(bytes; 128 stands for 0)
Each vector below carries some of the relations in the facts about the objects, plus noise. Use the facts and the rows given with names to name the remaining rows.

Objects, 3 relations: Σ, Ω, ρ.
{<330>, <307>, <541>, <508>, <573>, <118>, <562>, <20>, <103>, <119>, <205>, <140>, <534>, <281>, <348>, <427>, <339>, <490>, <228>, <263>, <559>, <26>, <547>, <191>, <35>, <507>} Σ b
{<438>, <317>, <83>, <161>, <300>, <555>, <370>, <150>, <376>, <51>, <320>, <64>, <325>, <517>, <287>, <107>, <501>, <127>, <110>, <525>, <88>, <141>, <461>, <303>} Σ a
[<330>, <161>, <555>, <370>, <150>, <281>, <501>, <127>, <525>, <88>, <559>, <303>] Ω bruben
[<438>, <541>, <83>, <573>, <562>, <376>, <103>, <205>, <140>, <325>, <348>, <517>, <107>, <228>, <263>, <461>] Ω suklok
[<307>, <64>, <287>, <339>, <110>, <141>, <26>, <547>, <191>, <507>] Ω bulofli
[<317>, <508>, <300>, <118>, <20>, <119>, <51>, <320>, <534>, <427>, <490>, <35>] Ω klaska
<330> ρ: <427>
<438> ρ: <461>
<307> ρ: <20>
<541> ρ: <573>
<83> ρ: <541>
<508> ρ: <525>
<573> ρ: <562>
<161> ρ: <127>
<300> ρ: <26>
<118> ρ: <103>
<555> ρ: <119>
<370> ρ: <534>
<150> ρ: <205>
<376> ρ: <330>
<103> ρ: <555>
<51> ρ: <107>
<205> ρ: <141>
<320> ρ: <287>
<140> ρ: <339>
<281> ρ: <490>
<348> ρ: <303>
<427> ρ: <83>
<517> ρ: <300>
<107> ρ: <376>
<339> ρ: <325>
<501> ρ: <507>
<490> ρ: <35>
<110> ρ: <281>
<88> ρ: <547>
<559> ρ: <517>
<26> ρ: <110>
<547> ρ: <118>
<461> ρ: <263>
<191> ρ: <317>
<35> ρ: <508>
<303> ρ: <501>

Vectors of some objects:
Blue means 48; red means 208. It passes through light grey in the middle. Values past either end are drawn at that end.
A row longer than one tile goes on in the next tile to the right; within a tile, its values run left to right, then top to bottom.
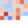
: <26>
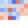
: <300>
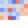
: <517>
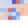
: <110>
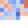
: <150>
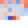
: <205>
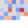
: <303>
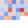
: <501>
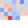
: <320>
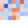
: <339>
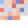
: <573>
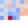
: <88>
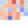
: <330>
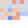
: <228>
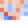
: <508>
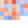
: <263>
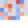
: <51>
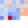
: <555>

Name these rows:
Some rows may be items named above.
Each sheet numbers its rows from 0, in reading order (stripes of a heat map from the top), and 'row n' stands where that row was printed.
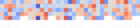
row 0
<83>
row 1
<348>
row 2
<300>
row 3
<107>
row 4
<263>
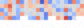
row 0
<376>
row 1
<525>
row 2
<517>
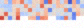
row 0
<559>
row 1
<562>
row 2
<525>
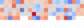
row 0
<541>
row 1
<281>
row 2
<517>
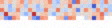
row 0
<35>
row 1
<490>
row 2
<562>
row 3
<507>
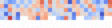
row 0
<325>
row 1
<427>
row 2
<525>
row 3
<141>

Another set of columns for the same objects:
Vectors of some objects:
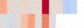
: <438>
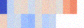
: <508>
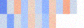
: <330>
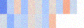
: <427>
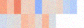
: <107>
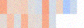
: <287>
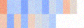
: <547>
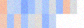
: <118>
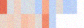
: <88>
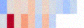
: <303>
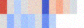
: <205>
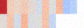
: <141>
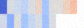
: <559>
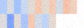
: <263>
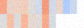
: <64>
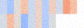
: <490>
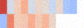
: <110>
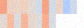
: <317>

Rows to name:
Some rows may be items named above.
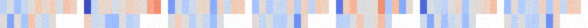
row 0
<263>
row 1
<508>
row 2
<507>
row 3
<119>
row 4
<517>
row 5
<559>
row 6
<119>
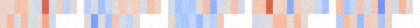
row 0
<525>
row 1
<263>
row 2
<541>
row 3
<376>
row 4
<281>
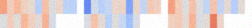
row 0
<51>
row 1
<348>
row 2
<325>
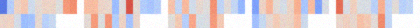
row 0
<35>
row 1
<555>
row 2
<83>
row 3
<300>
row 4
<88>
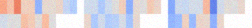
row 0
<107>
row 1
<562>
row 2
<26>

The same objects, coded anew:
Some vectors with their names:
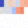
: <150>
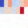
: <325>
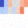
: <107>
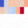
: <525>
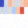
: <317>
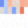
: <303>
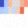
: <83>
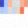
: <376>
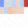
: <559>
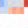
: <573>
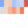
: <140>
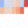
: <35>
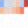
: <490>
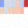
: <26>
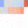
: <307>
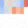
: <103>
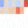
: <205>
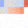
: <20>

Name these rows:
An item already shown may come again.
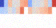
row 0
<83>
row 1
<281>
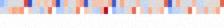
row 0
<562>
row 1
<110>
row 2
<51>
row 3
<525>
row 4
<555>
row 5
<348>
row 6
<88>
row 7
<507>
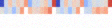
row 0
<300>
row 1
<490>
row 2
<517>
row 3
<541>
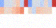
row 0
<490>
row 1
<559>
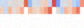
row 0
<507>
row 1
<508>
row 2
<263>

